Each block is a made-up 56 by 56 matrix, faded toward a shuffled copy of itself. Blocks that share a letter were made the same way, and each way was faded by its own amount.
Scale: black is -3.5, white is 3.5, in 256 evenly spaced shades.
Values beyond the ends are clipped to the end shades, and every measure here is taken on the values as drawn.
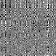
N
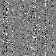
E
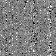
E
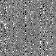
E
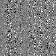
E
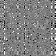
N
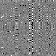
N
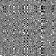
N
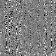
E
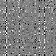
N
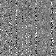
E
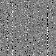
E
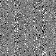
E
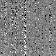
E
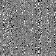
E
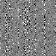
E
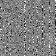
E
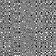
N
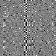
N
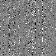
E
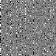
E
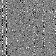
E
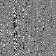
E
